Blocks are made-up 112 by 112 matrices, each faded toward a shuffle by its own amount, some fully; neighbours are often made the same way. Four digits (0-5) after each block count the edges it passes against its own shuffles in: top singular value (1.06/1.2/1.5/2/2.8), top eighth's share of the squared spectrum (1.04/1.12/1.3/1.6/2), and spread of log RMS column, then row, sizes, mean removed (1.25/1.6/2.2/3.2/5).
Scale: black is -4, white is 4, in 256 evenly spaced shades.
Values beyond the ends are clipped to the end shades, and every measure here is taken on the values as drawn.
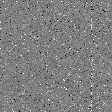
3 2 1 0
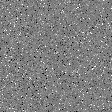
0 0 0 0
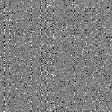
5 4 3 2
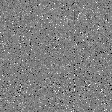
3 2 1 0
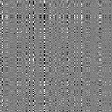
5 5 4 3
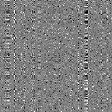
5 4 3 2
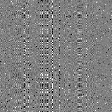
5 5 3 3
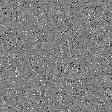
3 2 1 0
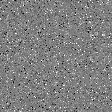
2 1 0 0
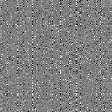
5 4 3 2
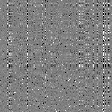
5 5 3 2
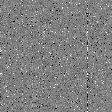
4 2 1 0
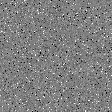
0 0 0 0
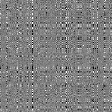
5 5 4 3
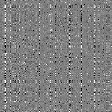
5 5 4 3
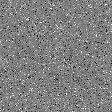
0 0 0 0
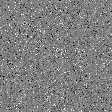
2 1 0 0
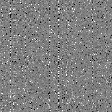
4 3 2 0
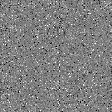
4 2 1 0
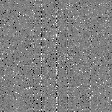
4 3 2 1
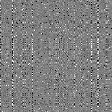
5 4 3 2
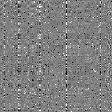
5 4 3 2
